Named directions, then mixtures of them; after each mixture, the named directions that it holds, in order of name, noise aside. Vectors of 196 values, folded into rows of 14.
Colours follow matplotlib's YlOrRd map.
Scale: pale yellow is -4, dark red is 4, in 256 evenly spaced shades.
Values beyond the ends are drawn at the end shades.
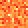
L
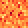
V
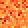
L, V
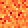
L, V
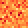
L, V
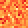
L, V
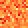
L, V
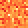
L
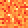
L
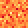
L, V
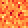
V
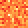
L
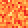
L, V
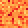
L, V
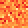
L, V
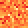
L, V
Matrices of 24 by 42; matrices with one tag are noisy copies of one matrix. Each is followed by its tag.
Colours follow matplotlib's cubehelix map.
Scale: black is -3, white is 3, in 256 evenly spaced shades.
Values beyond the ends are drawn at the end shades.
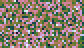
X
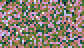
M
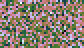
M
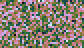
M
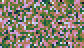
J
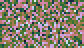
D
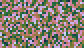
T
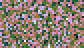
T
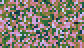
J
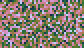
M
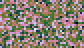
J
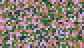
J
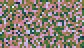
X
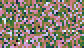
X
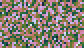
T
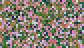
J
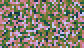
J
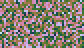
X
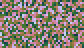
T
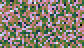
M
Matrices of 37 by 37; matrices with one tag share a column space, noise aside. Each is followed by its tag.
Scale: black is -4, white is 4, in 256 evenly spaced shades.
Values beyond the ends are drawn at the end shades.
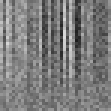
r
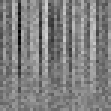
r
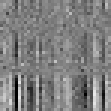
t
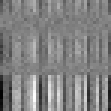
t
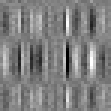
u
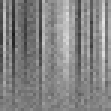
r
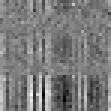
t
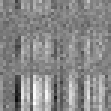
t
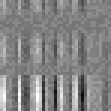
t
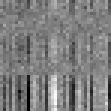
t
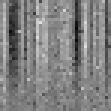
r
